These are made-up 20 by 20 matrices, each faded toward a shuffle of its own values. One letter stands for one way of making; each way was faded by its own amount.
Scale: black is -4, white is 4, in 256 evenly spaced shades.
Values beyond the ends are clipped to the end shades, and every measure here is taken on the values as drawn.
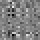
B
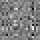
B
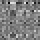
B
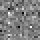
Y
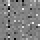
Y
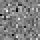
Y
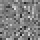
Y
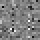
Y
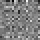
B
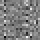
B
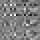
B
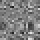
B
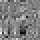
B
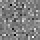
Y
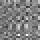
B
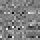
B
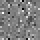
Y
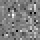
Y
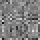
B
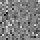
Y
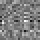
B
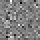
Y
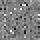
Y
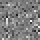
Y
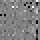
Y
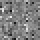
Y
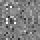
Y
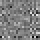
B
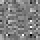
B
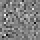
Y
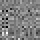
B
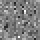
Y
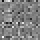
B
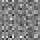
B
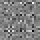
B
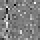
Y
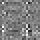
B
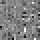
Y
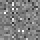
Y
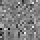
Y
